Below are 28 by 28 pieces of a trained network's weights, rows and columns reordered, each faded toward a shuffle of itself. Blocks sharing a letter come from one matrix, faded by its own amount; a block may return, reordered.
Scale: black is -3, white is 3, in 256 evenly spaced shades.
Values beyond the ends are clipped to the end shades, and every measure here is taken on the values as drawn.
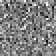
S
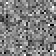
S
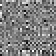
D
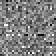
S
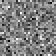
S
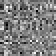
D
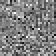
S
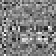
D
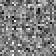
S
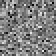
S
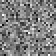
S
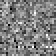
S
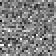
S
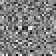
D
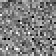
S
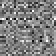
D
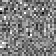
S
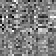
D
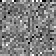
S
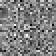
D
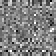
D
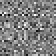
D
